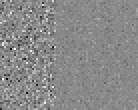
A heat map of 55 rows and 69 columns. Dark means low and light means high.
Neither half mirrors the other. A few values lie far out on both sides of the bulk. Fine speckle covers the field. The right part is calmer, past a seam about 40% of the way across.
